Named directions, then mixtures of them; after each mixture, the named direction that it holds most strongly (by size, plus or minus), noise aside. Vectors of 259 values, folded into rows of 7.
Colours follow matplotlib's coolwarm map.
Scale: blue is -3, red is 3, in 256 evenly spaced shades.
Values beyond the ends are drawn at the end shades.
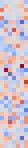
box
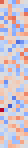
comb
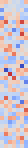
box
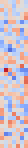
box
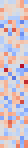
box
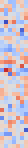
box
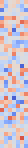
box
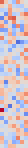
comb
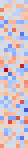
box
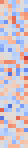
comb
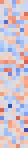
comb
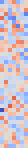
comb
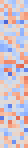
box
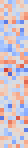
box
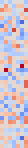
box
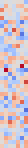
box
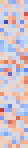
comb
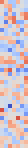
comb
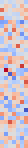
box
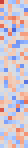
comb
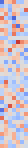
comb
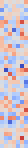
box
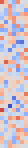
comb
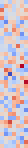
box
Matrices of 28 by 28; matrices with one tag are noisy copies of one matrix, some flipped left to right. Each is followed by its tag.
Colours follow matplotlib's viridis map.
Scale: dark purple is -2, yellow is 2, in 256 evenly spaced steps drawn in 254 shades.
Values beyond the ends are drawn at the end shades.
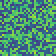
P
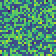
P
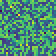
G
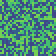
G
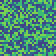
P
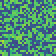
P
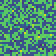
P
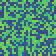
G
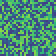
G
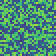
P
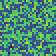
P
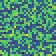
P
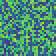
G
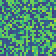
G
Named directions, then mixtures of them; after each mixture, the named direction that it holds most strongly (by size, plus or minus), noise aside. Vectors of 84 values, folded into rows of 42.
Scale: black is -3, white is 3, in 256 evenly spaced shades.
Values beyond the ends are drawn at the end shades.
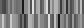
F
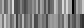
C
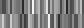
F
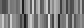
F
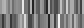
F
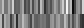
C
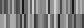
F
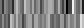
C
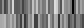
C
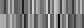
F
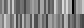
C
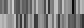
C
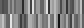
F
